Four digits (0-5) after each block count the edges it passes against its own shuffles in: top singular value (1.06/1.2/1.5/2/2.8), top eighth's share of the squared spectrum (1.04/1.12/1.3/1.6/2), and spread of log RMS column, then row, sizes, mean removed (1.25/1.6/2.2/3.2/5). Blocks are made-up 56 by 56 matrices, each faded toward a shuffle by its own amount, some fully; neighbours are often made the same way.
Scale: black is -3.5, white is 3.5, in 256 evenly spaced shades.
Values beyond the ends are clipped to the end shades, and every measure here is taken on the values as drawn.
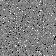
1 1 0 0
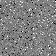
0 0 0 0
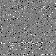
3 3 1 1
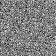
1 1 0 0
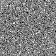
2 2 0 0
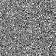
2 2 1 1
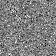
0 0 0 0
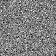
2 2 0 0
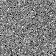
0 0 0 0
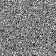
2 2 0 0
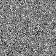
1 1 1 0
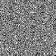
3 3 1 1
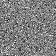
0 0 0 0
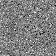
0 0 0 0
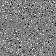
0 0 0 0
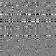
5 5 2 3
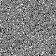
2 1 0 0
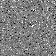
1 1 0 0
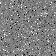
0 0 0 0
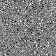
0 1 0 2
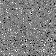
1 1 0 1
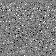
0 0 0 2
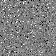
0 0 0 1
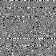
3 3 0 3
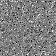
1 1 0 1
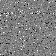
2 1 0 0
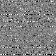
2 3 0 3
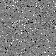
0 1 0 0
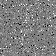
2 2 0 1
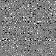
3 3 1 2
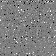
2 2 0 1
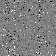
2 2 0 0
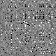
3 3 2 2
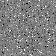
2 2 1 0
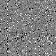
3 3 1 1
